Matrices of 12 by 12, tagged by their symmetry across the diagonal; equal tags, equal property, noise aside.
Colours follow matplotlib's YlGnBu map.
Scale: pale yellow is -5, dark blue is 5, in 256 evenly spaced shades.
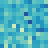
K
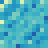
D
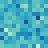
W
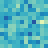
W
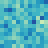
W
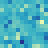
K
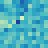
K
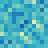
D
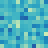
K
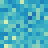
W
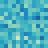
K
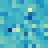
K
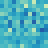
W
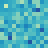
D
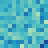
D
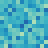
D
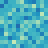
D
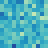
W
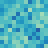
D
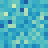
D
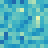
W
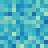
K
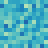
K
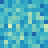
W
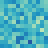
K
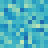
K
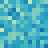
D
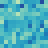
W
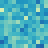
W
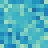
D
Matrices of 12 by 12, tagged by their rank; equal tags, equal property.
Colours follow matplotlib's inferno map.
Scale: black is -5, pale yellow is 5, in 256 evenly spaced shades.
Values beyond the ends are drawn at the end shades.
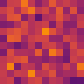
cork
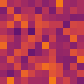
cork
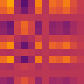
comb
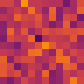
cork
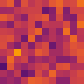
cork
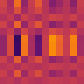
comb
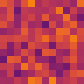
cork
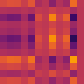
comb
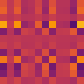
comb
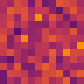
cork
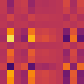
comb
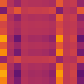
comb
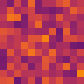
cork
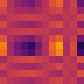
comb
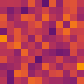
cork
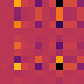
comb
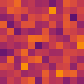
cork
